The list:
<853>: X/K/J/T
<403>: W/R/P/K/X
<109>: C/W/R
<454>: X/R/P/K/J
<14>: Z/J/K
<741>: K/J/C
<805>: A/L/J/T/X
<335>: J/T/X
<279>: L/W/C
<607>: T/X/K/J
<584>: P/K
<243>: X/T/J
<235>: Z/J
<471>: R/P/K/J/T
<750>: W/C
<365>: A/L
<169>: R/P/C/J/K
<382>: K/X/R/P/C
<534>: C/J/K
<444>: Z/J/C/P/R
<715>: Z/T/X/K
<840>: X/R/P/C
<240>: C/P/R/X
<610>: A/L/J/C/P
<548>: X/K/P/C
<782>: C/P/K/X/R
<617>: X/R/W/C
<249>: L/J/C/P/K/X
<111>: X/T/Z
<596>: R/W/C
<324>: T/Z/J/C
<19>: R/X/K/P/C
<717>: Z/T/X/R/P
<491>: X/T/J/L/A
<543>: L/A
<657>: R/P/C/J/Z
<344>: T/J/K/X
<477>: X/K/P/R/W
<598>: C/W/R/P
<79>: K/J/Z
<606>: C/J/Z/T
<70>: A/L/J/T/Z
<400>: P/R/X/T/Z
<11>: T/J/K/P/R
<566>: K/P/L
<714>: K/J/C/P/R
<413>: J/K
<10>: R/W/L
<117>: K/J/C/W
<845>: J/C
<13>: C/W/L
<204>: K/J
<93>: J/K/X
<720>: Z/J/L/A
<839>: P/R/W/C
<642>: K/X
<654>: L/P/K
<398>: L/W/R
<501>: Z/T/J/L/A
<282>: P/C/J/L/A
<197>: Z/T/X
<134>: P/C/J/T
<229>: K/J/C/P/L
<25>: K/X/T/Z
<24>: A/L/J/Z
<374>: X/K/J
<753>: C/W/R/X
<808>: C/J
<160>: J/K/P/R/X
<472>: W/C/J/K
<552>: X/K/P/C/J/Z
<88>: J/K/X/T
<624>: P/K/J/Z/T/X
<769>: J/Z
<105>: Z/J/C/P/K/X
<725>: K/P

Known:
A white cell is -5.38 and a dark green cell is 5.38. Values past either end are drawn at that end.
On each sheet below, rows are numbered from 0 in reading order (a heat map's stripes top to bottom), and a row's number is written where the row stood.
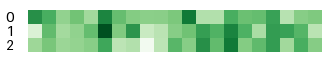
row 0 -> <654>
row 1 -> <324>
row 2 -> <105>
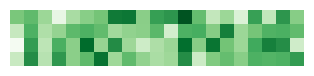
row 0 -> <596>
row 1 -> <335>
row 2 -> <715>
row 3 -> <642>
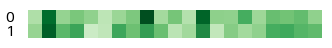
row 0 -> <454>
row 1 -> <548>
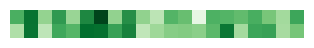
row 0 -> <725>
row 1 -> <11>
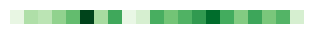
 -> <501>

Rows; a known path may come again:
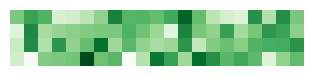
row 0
<753>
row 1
<243>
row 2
<642>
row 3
<24>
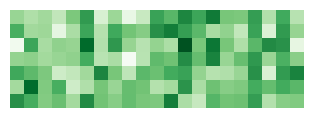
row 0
<444>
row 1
<398>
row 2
<197>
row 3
<105>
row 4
<472>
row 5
<552>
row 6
<654>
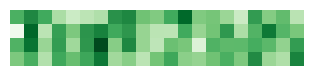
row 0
<240>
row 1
<607>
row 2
<725>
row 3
<714>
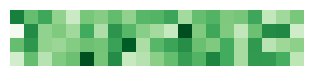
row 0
<282>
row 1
<111>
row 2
<169>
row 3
<324>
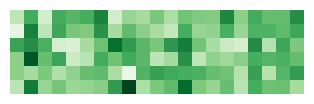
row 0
<88>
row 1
<853>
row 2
<598>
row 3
<548>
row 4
<808>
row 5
<19>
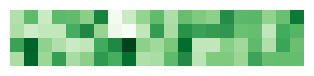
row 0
<93>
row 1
<769>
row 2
<403>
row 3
<382>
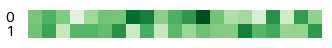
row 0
<596>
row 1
<160>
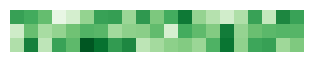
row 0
<750>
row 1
<335>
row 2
<11>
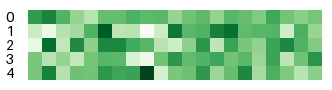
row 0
<134>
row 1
<720>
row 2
<25>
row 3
<845>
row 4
<471>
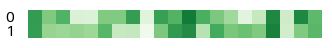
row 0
<13>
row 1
<249>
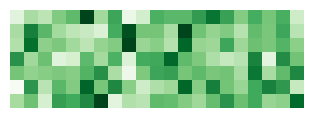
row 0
<501>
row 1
<840>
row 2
<454>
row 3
<279>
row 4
<534>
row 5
<715>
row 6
<204>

